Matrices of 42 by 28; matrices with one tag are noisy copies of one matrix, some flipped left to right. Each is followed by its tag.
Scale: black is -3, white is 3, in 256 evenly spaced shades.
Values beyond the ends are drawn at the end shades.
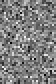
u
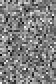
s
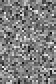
u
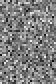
s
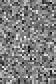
u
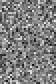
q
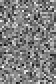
q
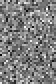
s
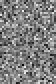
q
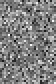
s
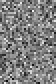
q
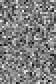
q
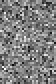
u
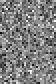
q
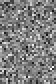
u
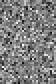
u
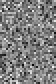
q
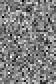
s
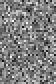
s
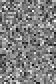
q
